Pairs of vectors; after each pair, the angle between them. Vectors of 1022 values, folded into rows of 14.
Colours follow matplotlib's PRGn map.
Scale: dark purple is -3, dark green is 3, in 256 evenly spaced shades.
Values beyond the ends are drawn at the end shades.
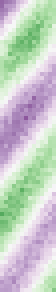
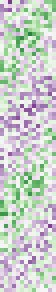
partly aligned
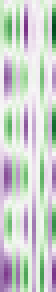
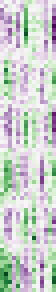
nearly opposite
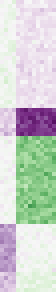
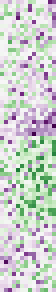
partly aligned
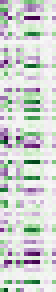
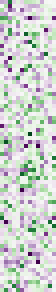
partly aligned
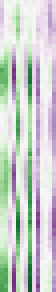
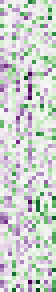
partly opposed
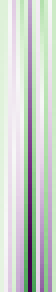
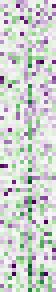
partly opposed
